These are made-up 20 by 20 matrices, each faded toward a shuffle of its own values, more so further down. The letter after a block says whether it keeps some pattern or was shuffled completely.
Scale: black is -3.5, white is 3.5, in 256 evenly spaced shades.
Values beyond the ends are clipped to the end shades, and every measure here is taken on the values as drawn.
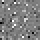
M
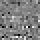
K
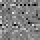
K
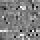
K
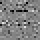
K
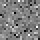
M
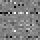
K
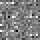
K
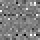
K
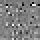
K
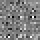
K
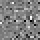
K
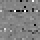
K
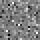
M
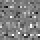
K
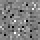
M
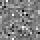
M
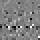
K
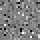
M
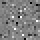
M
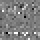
K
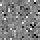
M
